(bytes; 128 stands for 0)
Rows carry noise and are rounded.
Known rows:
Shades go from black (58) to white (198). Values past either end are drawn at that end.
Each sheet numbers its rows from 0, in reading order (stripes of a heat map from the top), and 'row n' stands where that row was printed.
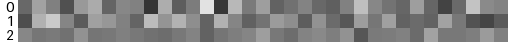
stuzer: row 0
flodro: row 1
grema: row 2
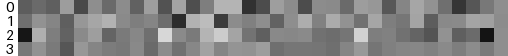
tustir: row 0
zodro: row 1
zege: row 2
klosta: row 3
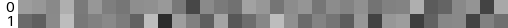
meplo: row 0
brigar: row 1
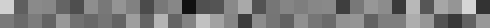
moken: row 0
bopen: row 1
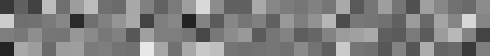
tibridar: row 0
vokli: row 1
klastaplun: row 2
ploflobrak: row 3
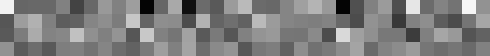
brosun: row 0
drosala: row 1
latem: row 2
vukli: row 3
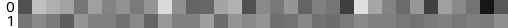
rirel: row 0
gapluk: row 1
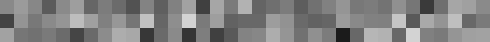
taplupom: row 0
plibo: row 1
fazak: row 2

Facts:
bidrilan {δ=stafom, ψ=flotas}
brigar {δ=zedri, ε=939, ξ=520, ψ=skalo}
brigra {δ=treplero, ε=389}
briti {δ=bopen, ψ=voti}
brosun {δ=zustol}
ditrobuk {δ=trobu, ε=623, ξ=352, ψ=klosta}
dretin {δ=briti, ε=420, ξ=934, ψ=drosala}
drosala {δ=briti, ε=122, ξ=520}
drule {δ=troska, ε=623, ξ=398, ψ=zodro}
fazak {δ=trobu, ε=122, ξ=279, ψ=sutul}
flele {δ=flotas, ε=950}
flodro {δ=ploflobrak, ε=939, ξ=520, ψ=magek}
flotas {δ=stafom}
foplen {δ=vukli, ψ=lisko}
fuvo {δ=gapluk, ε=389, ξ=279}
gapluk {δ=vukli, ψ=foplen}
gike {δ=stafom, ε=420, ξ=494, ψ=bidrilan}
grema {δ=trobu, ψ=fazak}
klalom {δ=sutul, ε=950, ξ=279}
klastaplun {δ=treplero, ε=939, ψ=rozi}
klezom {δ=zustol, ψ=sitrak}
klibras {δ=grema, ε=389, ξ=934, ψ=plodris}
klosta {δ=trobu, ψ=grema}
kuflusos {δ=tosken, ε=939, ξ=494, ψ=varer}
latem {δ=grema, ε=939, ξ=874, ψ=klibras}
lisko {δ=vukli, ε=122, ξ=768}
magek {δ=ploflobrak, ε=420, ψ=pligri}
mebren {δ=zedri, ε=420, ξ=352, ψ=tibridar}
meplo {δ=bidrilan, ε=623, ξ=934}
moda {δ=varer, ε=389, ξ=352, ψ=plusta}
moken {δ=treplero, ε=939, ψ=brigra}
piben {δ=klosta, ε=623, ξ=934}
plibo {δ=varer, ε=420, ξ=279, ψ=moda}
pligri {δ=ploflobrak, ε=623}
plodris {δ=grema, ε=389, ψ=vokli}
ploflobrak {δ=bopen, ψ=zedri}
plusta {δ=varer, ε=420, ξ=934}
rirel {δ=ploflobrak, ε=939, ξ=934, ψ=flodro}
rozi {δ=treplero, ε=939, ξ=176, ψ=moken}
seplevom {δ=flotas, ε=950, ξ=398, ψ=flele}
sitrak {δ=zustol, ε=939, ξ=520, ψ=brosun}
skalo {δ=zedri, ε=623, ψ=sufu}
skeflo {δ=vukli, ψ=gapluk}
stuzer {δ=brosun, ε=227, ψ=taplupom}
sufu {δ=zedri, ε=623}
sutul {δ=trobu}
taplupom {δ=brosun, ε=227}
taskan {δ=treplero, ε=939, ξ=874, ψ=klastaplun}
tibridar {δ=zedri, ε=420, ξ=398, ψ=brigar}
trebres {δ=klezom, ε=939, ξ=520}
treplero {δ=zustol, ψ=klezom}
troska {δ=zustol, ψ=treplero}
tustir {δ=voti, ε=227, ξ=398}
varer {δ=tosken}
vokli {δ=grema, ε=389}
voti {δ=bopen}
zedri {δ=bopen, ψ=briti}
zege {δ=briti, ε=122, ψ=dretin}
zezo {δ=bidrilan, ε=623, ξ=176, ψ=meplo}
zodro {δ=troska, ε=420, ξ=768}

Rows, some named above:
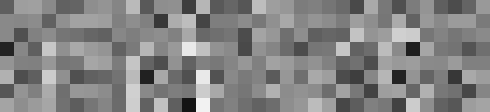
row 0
drosala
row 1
zodro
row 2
klalom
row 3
mebren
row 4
plusta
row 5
skalo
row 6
dretin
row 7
pligri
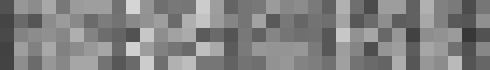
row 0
dretin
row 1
zedri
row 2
kuflusos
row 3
dretin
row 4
gike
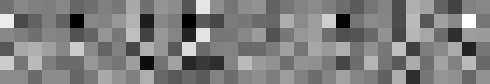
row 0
briti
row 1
brigra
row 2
voti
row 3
zezo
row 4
sitrak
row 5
klibras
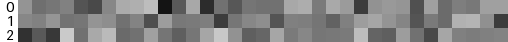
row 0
lisko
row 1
klastaplun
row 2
tibridar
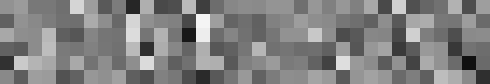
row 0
drule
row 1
magek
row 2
pligri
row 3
brigar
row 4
rirel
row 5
rozi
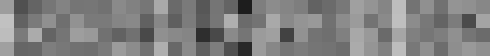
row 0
fuvo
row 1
piben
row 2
trebres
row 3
fuvo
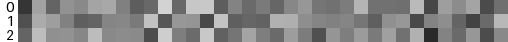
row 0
gike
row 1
drosala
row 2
ditrobuk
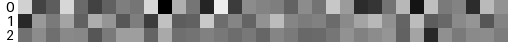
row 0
sufu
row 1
seplevom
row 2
moda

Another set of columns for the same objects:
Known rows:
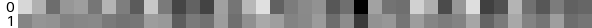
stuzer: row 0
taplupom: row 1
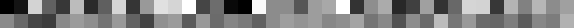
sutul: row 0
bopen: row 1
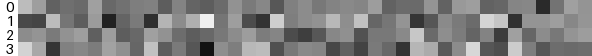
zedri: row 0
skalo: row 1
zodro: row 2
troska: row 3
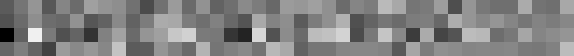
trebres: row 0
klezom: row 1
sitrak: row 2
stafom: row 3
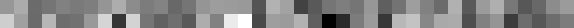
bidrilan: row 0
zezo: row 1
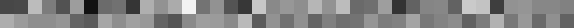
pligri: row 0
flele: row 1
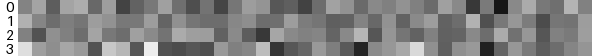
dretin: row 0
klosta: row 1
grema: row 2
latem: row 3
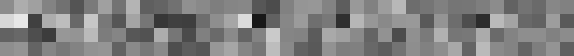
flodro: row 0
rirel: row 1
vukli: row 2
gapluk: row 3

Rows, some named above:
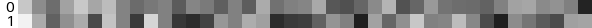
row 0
klibras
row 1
mebren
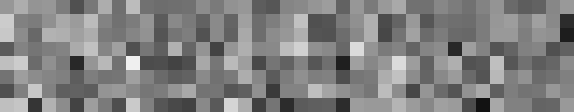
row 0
flodro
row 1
klibras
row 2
klibras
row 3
tustir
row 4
kuflusos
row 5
klastaplun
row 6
brigar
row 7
plibo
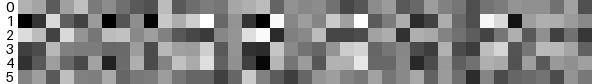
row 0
meplo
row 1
sufu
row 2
seplevom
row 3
lisko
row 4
voti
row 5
tibridar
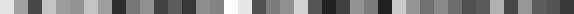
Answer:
drule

